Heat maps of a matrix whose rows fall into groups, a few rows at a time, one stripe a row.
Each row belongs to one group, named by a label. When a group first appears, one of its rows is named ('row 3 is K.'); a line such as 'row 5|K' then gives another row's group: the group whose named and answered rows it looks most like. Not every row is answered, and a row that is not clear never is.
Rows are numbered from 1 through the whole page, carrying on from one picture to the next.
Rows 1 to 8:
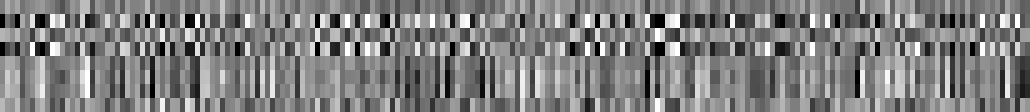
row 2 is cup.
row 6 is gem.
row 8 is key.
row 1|gem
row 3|key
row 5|gem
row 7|gem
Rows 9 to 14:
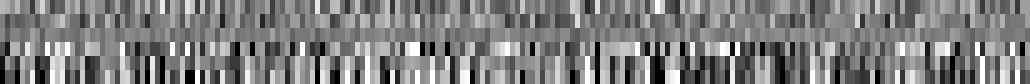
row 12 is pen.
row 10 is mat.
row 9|key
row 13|cup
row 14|cup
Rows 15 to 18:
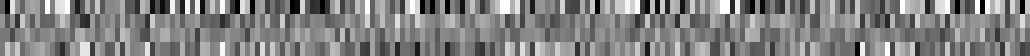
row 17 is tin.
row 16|mat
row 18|gem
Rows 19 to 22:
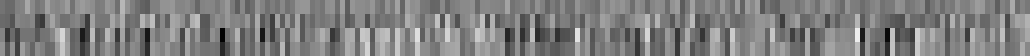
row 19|tin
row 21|mat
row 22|mat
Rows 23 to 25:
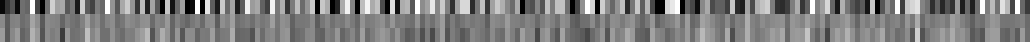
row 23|cup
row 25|key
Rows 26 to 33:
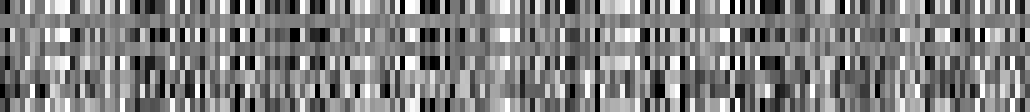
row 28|pen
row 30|pen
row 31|cup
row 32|cup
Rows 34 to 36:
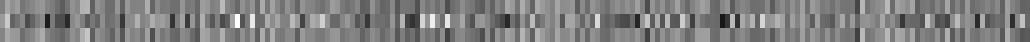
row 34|gem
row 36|gem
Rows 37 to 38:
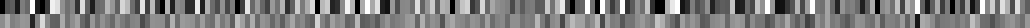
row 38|key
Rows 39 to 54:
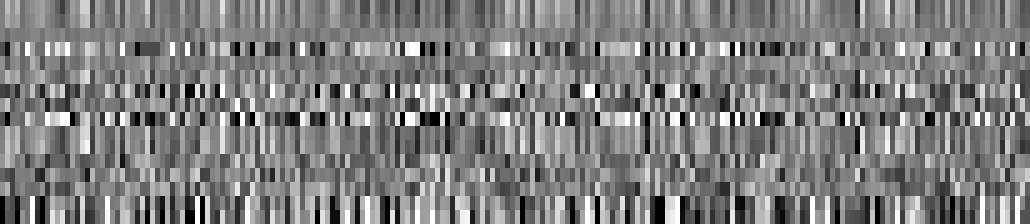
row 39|gem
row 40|gem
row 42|pen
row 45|cup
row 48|gem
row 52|tin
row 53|cup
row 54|cup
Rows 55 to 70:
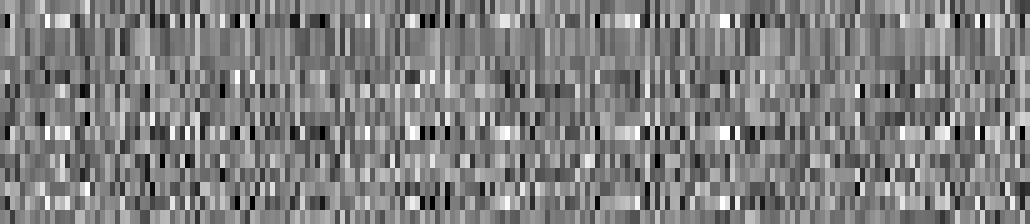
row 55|gem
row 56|pen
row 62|tin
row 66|cup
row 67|mat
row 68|gem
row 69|pen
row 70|tin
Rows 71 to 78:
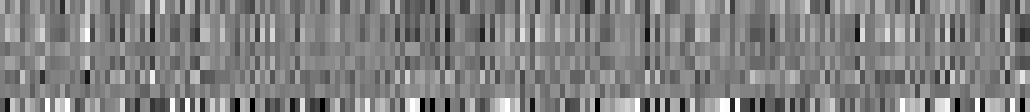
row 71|key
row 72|gem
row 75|gem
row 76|mat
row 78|pen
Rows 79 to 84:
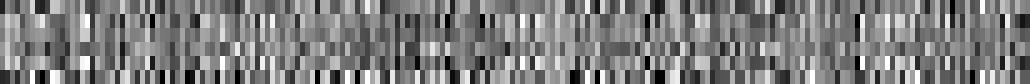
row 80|gem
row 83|gem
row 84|cup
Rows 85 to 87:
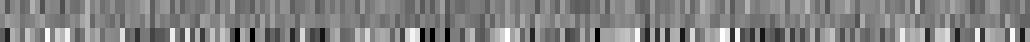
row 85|key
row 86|gem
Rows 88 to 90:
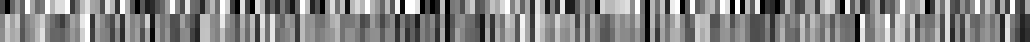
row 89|gem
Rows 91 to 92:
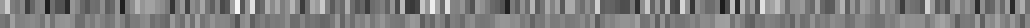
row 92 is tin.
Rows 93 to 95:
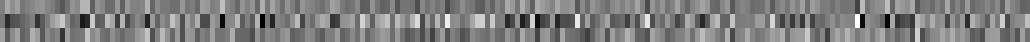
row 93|gem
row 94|mat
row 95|key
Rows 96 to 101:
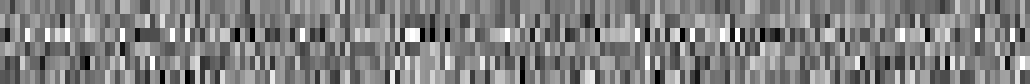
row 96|tin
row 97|key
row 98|pen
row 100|mat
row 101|cup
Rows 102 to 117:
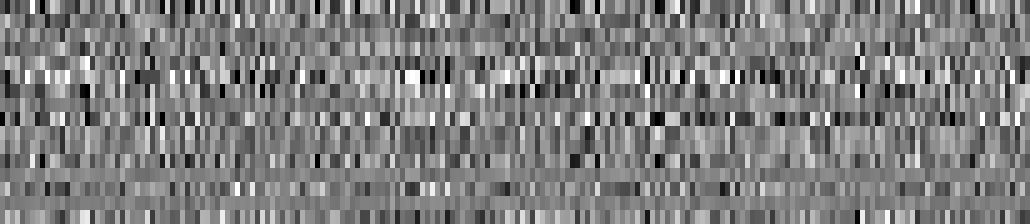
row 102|cup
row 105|mat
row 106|gem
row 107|pen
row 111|key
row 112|key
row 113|cup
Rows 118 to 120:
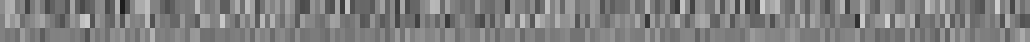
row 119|gem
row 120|mat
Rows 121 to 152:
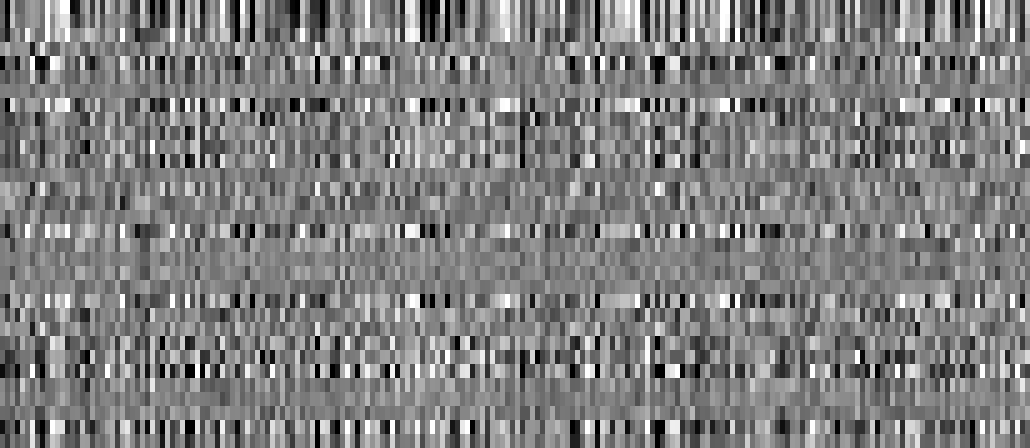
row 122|pen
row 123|pen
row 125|cup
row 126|cup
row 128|pen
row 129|mat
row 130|cup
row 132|cup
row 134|key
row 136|key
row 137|pen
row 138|tin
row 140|tin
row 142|pen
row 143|mat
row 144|key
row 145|cup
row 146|mat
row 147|cup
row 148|mat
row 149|mat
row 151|cup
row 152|cup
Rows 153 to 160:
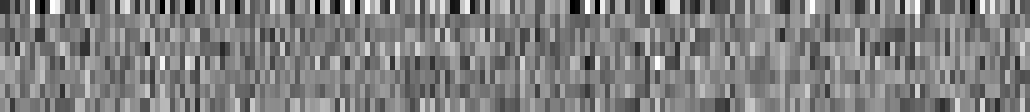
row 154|key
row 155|mat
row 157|key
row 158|gem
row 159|key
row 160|tin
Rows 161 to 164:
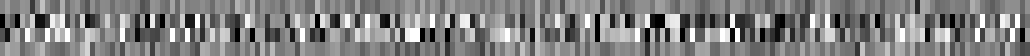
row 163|pen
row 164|gem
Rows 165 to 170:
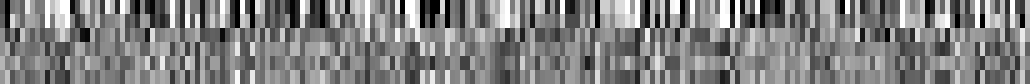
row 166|pen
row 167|mat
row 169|key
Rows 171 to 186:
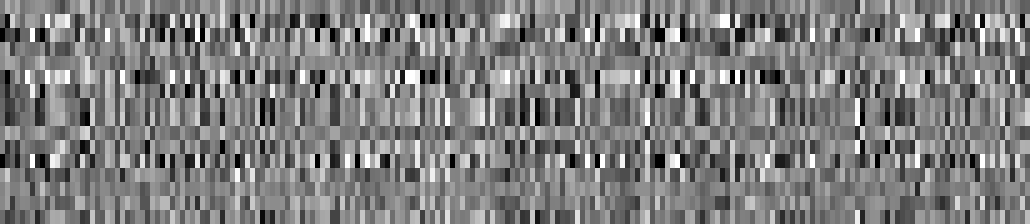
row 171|gem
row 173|cup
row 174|tin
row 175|gem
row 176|pen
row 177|cup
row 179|mat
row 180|gem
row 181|mat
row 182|cup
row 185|tin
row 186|mat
